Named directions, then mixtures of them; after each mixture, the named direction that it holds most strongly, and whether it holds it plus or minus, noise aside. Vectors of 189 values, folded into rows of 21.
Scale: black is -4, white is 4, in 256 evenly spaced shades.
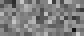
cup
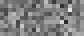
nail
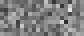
nail, plus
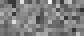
cup, plus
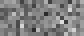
nail, plus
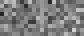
cup, minus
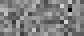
nail, minus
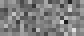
nail, plus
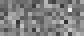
nail, plus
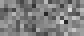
nail, plus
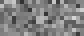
cup, minus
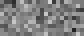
cup, plus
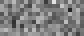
nail, minus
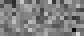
cup, plus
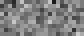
cup, plus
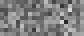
nail, plus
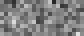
cup, plus
